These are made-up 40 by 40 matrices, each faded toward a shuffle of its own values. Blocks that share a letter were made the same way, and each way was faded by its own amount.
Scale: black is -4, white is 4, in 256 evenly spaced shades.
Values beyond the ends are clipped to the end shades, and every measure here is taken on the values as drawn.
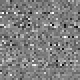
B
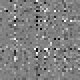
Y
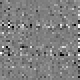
Y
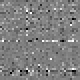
Y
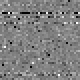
B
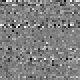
B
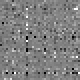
Y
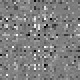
Y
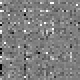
Y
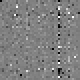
Y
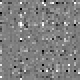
Y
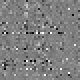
Y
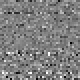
B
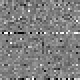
B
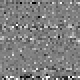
B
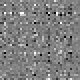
Y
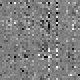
Y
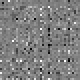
Y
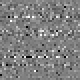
B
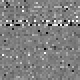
B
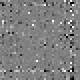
Y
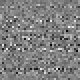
B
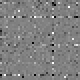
Y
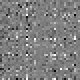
Y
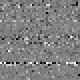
B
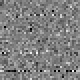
B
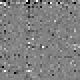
Y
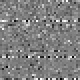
B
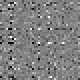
Y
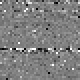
B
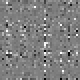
Y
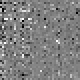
Y
